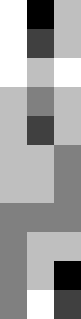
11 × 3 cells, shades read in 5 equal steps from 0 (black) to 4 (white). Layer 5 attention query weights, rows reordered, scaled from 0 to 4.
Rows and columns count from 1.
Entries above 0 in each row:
2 3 3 3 3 3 3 3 3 2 3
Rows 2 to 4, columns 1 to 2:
4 1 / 4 3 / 3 2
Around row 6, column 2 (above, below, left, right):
1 3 3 2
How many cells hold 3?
14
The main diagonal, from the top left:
4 1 4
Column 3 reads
3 3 4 3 3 2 2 2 3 0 1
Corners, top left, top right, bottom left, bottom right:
4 3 2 1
